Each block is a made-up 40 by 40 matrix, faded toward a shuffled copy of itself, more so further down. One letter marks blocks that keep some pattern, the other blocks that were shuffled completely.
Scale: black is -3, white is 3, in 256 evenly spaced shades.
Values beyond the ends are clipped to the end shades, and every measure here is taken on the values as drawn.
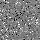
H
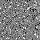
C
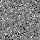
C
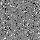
C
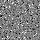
H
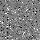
C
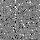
C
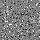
C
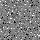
H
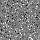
H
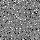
C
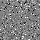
H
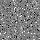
C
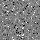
C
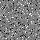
H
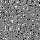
C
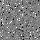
C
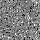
C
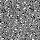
H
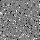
C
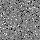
H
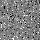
C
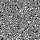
H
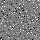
H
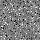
H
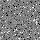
H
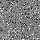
H
